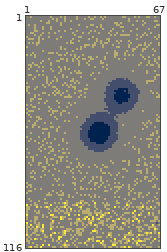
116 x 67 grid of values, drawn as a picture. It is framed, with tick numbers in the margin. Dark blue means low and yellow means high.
The centre is the ninth with the lowest average. Overall the values sit about 50% of the way up the scale. The centre is the calmest part. The top part is calmer, up to a seam about 80% of the way down. No single row or column stands out from its neighbours. There are two dips. Neither half mirrors the other.
